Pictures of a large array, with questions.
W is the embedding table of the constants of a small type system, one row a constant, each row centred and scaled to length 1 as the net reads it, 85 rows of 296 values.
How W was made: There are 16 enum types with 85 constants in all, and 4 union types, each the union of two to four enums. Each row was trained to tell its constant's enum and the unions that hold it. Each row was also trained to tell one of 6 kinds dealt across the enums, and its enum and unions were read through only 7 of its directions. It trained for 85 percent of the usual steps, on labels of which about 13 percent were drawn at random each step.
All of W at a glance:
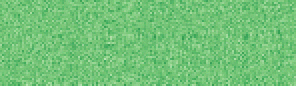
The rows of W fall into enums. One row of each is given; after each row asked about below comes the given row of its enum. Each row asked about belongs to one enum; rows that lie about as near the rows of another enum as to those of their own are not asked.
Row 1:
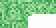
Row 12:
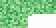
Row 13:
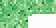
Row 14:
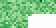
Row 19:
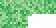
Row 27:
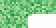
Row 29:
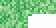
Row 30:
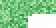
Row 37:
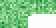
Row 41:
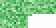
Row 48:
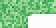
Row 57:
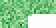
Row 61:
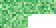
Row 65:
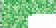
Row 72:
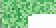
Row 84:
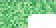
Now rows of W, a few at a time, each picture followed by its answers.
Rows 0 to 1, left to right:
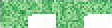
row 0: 13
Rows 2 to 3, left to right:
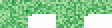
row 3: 30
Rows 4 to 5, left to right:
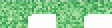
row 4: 29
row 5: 37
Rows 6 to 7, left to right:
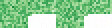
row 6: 48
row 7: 84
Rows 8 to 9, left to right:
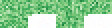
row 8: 14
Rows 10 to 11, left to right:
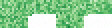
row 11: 19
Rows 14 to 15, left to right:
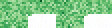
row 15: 84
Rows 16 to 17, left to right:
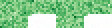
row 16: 14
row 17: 84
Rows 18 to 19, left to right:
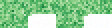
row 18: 37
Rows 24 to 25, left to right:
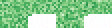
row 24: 1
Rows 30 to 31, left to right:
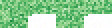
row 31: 41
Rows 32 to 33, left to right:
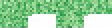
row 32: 30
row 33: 13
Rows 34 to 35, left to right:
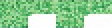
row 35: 14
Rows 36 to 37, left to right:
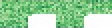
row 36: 14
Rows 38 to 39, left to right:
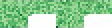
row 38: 48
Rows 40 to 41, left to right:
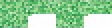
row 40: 61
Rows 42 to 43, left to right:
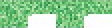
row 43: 61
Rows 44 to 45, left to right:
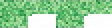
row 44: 13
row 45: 72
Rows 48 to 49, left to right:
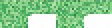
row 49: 84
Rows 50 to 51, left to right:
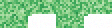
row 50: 37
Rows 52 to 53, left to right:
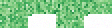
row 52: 30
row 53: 65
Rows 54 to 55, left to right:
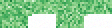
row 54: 72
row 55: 61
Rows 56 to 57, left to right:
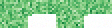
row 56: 19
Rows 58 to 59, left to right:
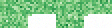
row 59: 30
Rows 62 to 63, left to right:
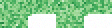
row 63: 37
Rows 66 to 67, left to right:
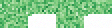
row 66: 48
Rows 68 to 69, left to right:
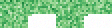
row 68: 61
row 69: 41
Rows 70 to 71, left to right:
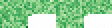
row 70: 72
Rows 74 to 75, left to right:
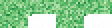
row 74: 13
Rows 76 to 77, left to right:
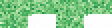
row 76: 19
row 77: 65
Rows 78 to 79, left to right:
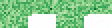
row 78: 30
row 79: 14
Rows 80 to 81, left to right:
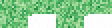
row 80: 19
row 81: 84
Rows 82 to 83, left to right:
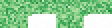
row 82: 61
